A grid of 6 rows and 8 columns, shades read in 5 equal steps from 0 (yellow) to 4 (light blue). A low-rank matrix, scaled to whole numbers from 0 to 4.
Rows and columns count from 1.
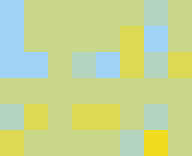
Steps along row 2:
down same same same down up down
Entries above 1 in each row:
8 7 6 8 5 6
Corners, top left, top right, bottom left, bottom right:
4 2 1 2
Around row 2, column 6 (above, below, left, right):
2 1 2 4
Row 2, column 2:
2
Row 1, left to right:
4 2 2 2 2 2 3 2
